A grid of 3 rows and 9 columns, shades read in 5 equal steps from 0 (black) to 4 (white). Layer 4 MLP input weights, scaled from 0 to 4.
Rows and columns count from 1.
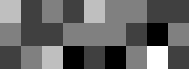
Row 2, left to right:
2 1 1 2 2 2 1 0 2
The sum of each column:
6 4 6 3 6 4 5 5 4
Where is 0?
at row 2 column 8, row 3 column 4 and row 3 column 6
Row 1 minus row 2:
1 0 1 -1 1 0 1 1 -1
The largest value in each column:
3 2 3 2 3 2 2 4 2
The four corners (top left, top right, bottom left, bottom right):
3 1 1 1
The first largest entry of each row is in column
1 1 8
